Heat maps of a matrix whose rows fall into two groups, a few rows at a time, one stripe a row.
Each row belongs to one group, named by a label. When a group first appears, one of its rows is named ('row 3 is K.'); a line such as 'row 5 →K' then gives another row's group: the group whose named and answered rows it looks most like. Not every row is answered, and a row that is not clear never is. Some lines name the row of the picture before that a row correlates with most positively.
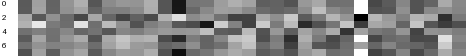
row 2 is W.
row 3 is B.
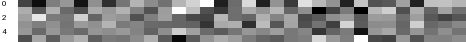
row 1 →W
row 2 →B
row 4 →W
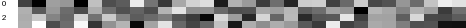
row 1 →W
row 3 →B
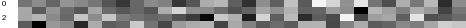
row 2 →B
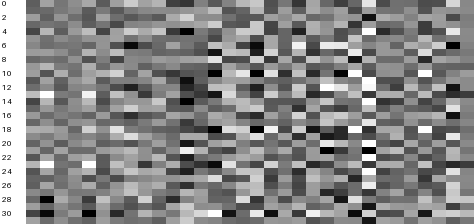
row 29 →W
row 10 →B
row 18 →B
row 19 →W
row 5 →B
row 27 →W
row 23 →B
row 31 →W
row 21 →W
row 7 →B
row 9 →B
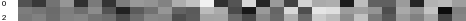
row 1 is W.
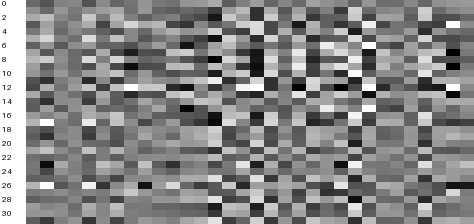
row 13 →W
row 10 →B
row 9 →W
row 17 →B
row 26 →B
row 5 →B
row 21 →B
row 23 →B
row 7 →W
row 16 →B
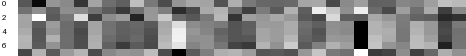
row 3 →W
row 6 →W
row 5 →W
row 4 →W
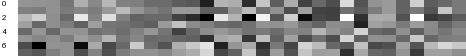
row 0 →B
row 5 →B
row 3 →W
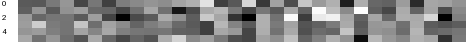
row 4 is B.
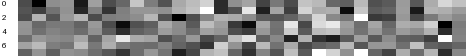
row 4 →W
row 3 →W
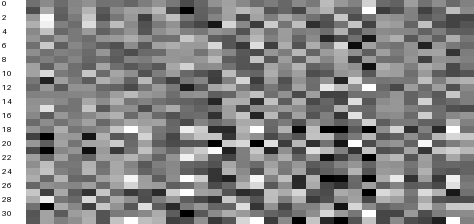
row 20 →B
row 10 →B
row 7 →W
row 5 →W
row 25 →W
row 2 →B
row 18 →W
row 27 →W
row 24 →B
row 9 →W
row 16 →B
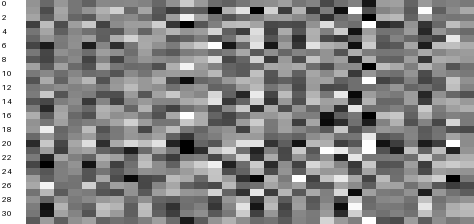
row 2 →W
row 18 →B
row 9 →W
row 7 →B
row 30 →B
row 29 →B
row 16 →W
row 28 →B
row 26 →B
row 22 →B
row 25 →W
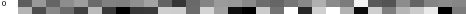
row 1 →W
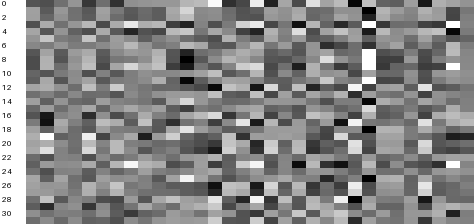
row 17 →B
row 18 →W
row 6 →W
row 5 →B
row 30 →W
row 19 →B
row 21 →B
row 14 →W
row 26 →B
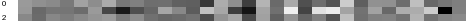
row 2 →B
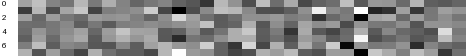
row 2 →W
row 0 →B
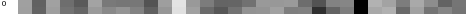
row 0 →W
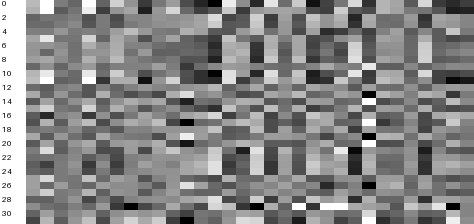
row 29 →W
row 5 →B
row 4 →W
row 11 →B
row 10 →B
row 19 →W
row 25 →B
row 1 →B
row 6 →B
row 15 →B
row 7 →B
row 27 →B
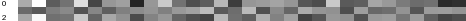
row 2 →B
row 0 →B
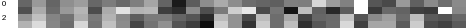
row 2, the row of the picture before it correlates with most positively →2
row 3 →B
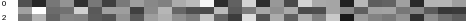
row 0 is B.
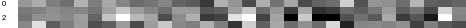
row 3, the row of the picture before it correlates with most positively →2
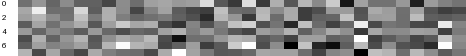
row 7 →W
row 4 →W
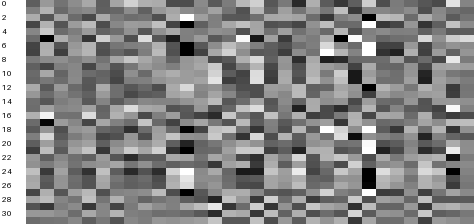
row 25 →W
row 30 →B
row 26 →W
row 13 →W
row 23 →B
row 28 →B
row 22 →W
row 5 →B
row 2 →W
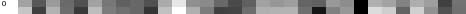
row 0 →W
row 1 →W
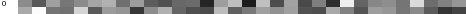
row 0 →B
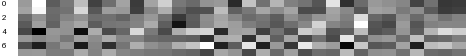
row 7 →B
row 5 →B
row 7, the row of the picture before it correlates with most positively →0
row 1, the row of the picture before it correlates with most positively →1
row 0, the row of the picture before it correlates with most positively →1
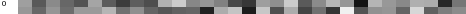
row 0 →W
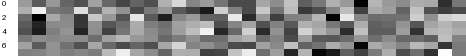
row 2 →B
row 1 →B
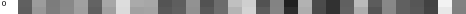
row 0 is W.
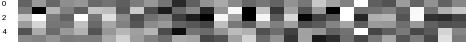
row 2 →B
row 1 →B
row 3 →B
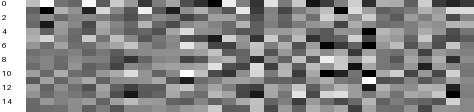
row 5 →B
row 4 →W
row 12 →W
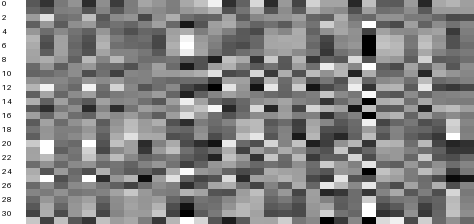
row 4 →W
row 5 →W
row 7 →W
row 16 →W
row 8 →B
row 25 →B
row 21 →B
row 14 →W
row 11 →B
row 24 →W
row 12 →B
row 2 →B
